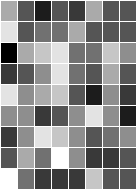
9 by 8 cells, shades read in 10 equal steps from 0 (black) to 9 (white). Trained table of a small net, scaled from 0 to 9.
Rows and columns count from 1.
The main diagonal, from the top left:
6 3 7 8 3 8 4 3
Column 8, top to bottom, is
3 3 5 3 2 1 5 3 3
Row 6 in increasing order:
1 2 3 5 5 5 5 8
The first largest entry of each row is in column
1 1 4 4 1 6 3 4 1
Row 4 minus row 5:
-6 -2 -1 1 1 2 1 1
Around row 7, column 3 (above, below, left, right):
2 4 5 7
